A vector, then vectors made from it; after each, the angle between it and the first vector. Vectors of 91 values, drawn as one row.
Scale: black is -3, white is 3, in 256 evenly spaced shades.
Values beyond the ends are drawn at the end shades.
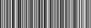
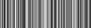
orthogonal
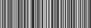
orthogonal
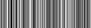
partly opposed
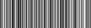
nearly parallel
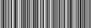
nearly opposite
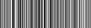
nearly parallel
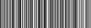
nearly parallel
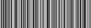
nearly opposite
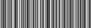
nearly opposite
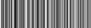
partly opposed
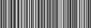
orthogonal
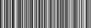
nearly parallel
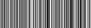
partly opposed
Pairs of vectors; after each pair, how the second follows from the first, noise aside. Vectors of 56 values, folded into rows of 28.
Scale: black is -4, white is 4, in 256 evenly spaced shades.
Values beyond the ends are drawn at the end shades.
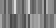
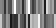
scaled up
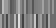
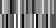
scaled up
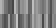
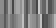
reversed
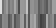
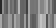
negated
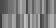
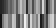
scaled up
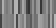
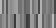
reversed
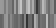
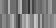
reversed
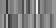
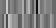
negated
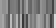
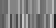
negated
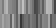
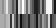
scaled up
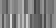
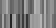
negated
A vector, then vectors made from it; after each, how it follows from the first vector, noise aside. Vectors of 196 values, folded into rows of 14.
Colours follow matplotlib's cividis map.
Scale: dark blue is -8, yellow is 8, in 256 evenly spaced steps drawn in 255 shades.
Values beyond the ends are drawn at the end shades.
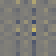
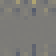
partly zeroed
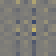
copied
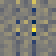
scaled up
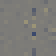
partly zeroed
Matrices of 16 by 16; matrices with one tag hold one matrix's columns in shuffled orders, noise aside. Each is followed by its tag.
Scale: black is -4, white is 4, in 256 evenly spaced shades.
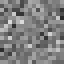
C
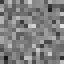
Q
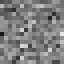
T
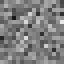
C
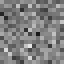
T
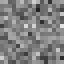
Q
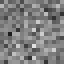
T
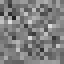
C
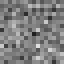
T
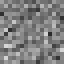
T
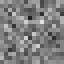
C
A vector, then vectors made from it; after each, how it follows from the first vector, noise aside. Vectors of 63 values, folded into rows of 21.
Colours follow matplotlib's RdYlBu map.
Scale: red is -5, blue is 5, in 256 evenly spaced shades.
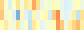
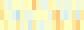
shrunk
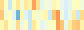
copied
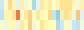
negated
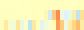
partly zeroed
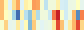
scaled up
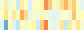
wrapped around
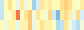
negated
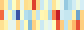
scaled up
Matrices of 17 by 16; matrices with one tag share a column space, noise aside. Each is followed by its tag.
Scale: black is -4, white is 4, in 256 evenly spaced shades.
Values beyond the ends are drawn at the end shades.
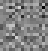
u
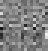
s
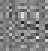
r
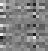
u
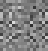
r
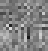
s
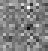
u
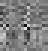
s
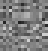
r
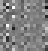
u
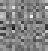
r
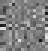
s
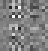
u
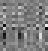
s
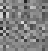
r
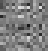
u
